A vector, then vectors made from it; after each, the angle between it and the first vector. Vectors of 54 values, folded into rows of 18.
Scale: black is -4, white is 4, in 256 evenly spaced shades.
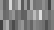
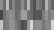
partly opposed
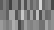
partly opposed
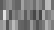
partly opposed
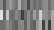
partly aligned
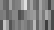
partly aligned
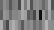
nearly opposite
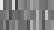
orthogonal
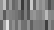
partly aligned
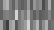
partly opposed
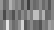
partly aligned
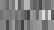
orthogonal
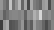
nearly parallel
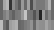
nearly opposite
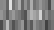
nearly parallel
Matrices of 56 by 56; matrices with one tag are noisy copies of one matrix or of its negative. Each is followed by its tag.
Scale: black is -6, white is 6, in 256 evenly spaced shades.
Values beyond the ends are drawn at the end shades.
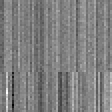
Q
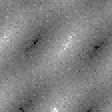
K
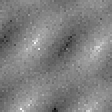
K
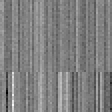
Q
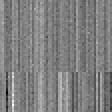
Q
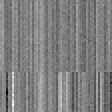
Q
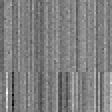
Q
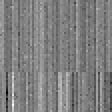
Q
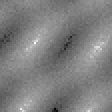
K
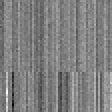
Q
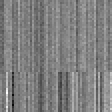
Q
